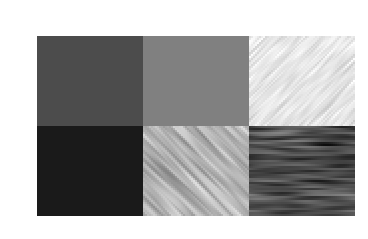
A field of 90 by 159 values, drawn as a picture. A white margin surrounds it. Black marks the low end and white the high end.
It is made of 2 by 3 panels. Panel 1,1: low, flat. Panel 1,2: middling, flat. Panel 1,3: very high, slanting up to the right, faint in contrast. Panel 2,1: very low, flat. Panel 2,2: high, slanting down to the right. Panel 2,3: low, streaked across.
